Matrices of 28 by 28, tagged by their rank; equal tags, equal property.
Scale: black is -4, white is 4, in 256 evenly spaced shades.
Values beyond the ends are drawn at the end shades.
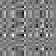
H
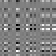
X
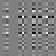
X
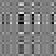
X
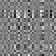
H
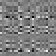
H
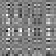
H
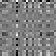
H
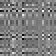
H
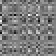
H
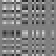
X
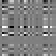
X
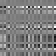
X
